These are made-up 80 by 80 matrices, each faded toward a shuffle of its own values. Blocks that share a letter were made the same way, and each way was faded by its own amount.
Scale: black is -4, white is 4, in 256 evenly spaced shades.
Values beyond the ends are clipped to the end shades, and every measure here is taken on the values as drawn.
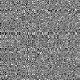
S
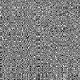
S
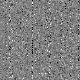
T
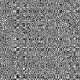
S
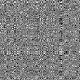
S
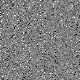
T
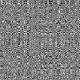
S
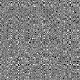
S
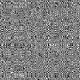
S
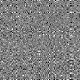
S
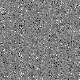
T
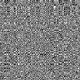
S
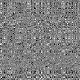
S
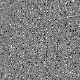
T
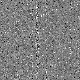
T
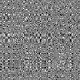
S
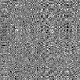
S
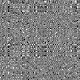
S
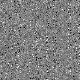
T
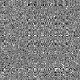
S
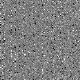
T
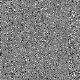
T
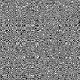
S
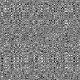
S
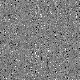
T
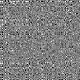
S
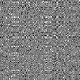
S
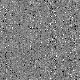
T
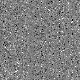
T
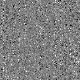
T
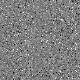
T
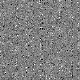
T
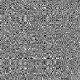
S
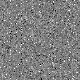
T
